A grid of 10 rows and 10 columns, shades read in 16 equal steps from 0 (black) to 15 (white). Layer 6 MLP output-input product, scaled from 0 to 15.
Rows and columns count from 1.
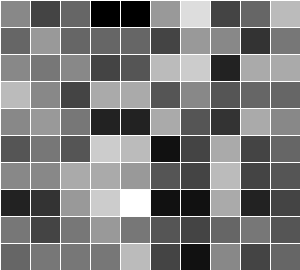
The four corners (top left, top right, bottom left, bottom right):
8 11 6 6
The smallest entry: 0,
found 2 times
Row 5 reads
8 9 7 2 2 10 5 3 10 8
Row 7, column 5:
9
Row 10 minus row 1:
-2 3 1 7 11 -5 -12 4 -2 -5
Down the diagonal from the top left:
8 9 8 10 2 1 4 10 7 6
